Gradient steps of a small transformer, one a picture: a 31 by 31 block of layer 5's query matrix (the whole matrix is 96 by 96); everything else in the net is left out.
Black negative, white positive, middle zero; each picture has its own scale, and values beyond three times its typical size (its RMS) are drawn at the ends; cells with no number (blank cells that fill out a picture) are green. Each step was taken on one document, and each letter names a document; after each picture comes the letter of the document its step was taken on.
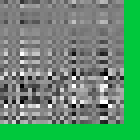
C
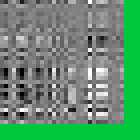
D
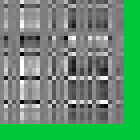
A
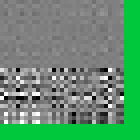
A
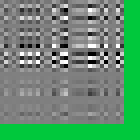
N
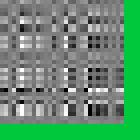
D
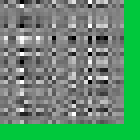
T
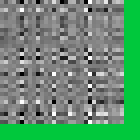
D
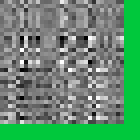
T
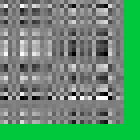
A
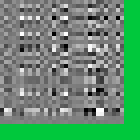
N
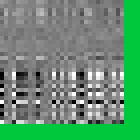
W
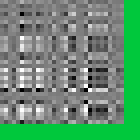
D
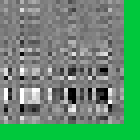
A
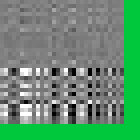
T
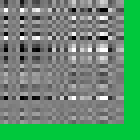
C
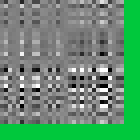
C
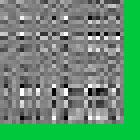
N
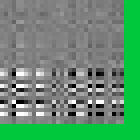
W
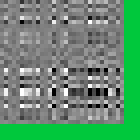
N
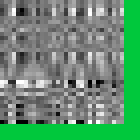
W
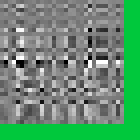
D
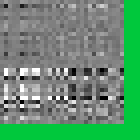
C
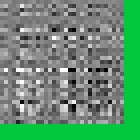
T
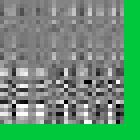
W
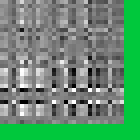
D
